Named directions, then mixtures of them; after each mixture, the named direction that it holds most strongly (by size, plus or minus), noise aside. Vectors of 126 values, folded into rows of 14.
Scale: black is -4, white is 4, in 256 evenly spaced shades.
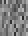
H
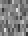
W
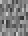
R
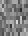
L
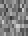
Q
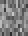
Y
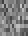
Q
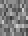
Q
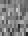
W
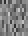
H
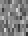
W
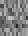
Q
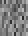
H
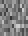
Q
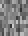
L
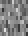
W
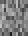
Y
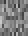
Y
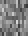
Y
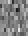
W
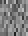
H
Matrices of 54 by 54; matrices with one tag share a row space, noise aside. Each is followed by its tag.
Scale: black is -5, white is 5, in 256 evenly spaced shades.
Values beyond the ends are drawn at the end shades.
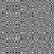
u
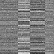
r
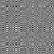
u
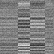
r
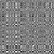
u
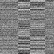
r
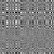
u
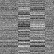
r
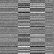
r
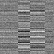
r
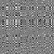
u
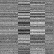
r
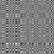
u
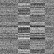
r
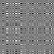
u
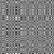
u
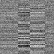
r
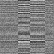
r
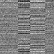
r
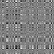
u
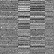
r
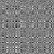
u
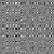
u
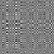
u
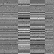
r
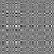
u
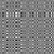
u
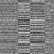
r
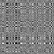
u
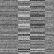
r
